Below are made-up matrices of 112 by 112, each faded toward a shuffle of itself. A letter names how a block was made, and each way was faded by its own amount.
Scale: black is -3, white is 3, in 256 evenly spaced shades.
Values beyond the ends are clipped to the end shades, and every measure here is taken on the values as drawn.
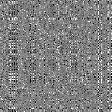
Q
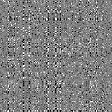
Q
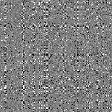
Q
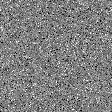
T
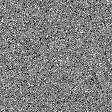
T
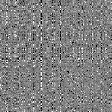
Q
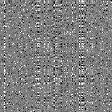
Q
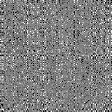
Q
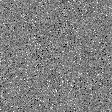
T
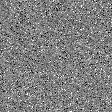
T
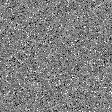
T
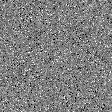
T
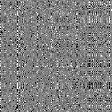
Q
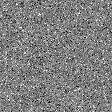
T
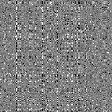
Q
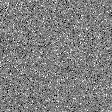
T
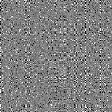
Q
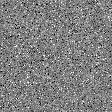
T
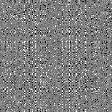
Q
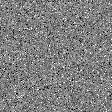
T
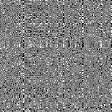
Q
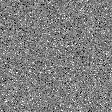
T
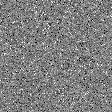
T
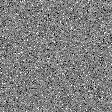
T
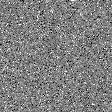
T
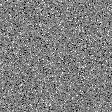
T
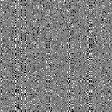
Q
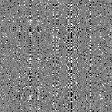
Q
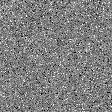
T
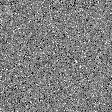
T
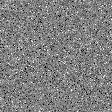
T
